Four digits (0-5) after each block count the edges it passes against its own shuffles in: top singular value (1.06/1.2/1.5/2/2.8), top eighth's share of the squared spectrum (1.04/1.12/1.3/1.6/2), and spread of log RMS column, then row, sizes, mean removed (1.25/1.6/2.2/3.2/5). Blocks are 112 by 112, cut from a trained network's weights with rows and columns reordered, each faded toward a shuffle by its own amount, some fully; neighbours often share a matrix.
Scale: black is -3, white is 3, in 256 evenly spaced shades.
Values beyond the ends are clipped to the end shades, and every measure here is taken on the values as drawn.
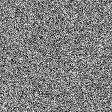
0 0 0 0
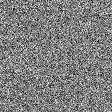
0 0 0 0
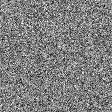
0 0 0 0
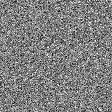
0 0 0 0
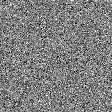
1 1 0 0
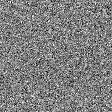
2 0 0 0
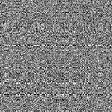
5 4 2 3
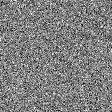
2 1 0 0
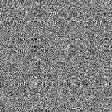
4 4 1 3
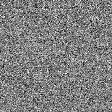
3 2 0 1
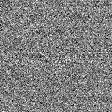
3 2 0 1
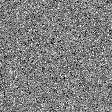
0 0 0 0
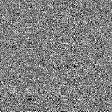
4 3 2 2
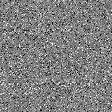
3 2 0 1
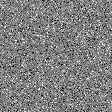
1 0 0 0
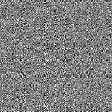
4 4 3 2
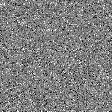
3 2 0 2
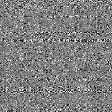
4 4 1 4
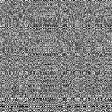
5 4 2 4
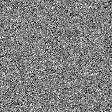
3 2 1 2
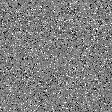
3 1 0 1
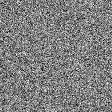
2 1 0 0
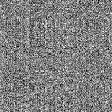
3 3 1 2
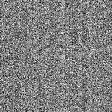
3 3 0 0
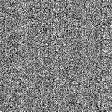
3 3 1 1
